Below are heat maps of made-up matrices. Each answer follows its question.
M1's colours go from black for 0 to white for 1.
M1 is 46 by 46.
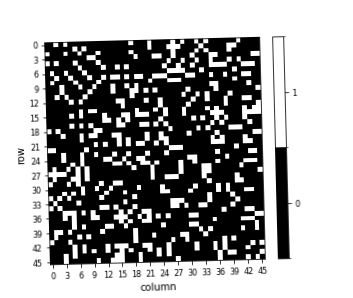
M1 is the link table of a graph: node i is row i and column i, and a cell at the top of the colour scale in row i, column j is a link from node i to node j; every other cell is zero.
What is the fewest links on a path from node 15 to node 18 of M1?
3
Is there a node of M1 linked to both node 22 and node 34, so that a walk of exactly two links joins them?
yes
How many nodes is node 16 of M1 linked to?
10
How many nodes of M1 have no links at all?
0
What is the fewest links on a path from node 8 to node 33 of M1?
2
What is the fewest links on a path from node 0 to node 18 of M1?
1
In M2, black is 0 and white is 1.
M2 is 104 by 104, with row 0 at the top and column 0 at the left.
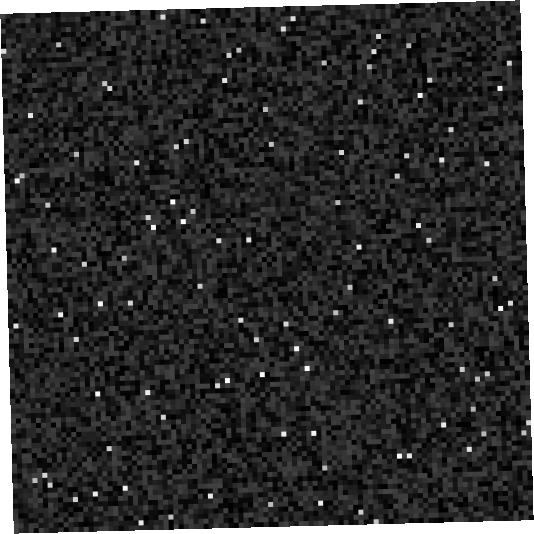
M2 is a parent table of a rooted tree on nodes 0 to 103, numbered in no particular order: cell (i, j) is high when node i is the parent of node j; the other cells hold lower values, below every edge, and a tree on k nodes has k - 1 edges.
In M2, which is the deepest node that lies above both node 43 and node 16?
8
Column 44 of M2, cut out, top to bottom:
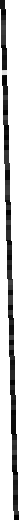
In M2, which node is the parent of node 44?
14
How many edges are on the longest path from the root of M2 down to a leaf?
12
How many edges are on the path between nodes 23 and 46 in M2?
11
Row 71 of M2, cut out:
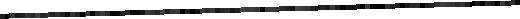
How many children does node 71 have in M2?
0
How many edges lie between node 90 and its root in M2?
5
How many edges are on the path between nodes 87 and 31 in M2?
1
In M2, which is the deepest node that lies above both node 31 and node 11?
55
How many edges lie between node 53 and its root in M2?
3
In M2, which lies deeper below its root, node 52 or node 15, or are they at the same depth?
node 52
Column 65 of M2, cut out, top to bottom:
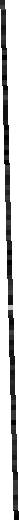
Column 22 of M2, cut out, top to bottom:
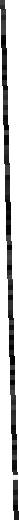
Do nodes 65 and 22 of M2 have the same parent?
no
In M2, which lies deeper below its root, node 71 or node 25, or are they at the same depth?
the same depth
